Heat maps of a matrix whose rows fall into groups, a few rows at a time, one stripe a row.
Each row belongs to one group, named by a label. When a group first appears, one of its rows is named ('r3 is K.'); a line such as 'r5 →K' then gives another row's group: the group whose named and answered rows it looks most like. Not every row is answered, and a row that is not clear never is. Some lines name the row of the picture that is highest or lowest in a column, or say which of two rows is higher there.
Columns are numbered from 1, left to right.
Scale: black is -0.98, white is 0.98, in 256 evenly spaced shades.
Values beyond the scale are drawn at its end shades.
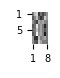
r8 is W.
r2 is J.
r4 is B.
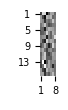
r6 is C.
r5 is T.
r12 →J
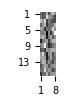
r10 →T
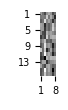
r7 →T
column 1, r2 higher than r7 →Yes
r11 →B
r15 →B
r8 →J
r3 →B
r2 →W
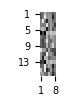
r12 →C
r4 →W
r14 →B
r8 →C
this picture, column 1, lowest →6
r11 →W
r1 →B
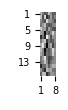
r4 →J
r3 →W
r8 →J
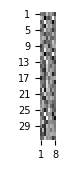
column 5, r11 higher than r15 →No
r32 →B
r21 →B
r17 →T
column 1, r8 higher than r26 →Yes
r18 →W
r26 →B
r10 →B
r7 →J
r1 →W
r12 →B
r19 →W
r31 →T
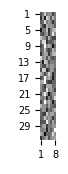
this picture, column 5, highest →16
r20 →W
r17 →B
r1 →B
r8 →J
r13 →C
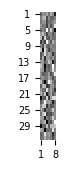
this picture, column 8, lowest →5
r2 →J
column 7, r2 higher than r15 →No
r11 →B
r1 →W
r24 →J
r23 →B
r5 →W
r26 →J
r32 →B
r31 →B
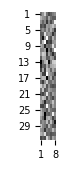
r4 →T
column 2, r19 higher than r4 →Yes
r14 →T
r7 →C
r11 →J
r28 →W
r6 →B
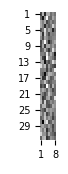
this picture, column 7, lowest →5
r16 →T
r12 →W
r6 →C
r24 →J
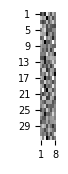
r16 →W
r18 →B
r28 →T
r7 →B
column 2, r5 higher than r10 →Yes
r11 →W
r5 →J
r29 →J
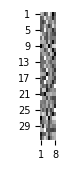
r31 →T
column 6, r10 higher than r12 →Yes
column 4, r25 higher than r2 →No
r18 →B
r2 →B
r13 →C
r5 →B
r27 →T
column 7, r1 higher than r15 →No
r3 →C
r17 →W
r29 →C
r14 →B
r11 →W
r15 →W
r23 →W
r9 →T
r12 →B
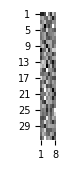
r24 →J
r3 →J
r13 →J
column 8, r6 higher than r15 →Yes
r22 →B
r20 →B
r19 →J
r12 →T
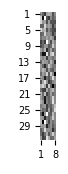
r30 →B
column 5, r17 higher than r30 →No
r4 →B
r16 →W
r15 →J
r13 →W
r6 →B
